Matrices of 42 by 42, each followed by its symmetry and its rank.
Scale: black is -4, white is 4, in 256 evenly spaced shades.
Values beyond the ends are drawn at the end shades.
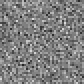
antisymmetric, full rank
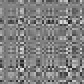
antisymmetric, rank two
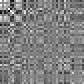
symmetric, rank three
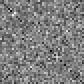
symmetric, full rank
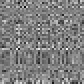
neither, rank five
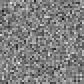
antisymmetric, full rank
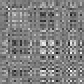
symmetric, rank three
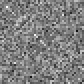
symmetric, full rank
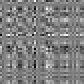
antisymmetric, rank two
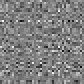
neither, rank five
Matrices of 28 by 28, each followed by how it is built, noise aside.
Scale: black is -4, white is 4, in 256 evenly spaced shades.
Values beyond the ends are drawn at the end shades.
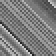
Toeplitz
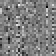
uneven columns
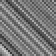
Toeplitz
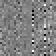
uneven columns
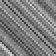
Toeplitz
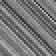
Toeplitz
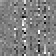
uneven columns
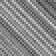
Toeplitz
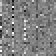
uneven columns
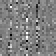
uneven columns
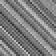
Toeplitz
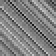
Toeplitz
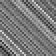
Toeplitz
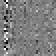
uneven columns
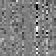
uneven columns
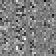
uneven columns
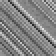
Toeplitz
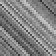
Toeplitz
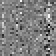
uneven columns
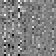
uneven columns
